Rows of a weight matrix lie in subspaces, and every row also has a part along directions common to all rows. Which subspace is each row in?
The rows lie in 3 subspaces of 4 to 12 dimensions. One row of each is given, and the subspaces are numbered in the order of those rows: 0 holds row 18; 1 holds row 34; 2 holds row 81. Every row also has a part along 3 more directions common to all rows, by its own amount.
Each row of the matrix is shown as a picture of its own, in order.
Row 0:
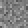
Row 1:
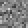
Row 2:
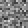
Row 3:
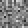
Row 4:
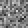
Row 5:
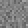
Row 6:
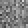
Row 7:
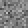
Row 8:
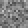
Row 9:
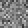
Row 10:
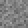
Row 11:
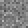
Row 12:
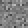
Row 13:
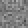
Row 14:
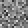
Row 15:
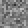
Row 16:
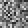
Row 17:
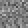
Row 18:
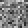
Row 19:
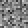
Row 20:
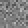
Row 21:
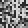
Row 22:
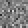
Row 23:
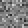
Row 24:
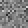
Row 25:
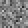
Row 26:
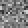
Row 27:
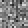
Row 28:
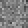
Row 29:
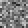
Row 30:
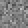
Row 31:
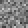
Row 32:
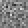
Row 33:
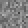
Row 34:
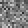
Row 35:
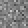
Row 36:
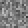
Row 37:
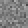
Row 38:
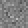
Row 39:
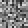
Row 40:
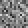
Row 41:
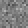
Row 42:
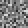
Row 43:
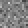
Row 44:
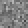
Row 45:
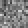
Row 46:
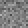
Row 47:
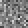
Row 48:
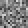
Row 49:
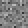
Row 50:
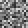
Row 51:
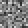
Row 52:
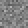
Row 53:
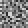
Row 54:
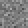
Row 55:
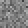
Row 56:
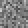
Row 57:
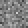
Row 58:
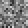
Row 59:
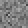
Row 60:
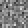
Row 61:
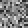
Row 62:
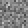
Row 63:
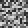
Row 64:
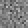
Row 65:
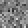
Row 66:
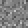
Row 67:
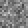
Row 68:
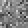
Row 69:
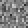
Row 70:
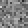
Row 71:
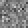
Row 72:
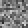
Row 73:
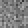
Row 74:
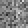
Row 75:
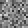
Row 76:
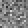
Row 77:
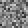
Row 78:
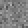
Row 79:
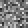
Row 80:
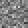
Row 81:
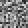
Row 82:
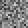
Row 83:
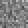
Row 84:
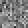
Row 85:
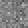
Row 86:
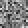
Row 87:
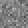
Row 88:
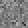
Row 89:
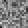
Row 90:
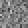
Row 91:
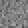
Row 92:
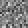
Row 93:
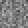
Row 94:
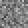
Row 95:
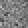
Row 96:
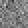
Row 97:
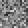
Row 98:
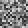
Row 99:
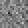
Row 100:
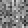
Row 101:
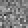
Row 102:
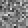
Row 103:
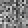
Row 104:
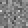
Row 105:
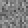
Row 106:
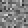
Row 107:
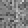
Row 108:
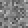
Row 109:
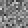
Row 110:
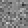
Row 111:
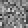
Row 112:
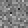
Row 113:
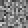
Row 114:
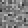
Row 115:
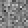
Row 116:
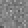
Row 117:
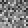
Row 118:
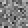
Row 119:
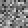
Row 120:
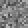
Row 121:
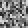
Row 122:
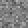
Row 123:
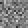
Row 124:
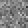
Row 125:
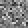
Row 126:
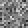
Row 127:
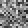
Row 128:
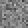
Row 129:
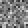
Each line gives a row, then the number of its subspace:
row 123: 1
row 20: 1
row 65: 0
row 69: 0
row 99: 1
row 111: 0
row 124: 0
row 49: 2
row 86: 2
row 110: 2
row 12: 2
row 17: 0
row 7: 1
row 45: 1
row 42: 1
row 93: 0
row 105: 0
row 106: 2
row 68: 1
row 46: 1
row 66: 0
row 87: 0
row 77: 0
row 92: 0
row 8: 1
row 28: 0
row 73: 2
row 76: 1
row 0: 1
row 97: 1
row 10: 1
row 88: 1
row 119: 1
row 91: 0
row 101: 0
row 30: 1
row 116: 1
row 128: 0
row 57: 2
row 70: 2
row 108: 2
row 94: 2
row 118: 2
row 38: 1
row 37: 0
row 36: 0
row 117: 1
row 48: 0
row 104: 2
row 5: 1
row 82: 1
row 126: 0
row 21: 2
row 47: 1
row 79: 2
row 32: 1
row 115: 0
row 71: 0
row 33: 0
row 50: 0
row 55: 1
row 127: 1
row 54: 0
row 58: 1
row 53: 1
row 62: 0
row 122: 1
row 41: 0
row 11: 0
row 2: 0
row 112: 0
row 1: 0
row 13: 2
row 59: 0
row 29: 1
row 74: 2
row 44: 1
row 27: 2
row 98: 0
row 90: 0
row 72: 0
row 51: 2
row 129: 0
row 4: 1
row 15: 0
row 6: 2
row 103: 2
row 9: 0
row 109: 0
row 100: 2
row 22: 0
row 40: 0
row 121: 0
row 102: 1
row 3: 2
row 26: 1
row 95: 0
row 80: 0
